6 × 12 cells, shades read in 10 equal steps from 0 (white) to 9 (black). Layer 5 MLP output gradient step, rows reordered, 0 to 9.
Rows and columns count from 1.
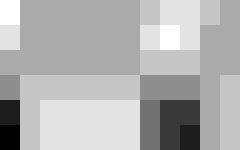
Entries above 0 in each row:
11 11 12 12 12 12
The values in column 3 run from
1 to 3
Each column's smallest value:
0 2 1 1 1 1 1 1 0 1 2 2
